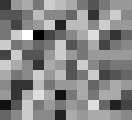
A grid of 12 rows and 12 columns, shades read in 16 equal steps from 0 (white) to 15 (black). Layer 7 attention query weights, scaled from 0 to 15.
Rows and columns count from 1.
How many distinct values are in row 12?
6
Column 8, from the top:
8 4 4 5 8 8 3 8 5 5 7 6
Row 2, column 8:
4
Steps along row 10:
up down down up up down down up down same up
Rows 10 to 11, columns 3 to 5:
5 2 5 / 3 8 6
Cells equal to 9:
10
